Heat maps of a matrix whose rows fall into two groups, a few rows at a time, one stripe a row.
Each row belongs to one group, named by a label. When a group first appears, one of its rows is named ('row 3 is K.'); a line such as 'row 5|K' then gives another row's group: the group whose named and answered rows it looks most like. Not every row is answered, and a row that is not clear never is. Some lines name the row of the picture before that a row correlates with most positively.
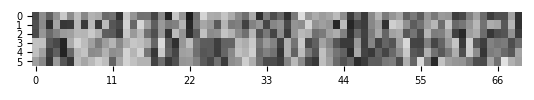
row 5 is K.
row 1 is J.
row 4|K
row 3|K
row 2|J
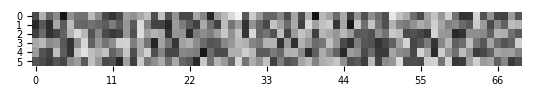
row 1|J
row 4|K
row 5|J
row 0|J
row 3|K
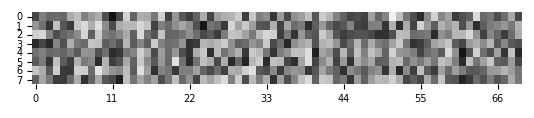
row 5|J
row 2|K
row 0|J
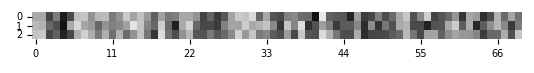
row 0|K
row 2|K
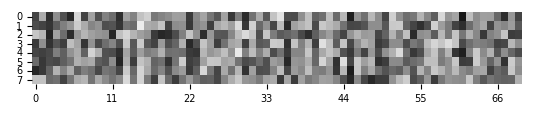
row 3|J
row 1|J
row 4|J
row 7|K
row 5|J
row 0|J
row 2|K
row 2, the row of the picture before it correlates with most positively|0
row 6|J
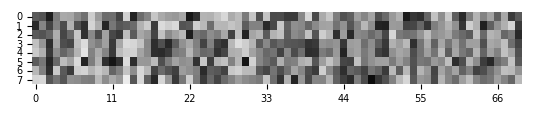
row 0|J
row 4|K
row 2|J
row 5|J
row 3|K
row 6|K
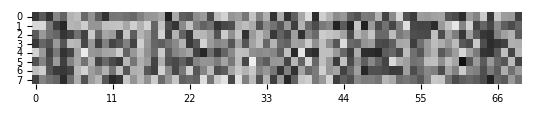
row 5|J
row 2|J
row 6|K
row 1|K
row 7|J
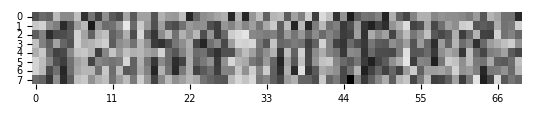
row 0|J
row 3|K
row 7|K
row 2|K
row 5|K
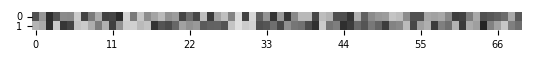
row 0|J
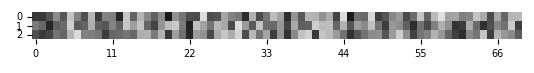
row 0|J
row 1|J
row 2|J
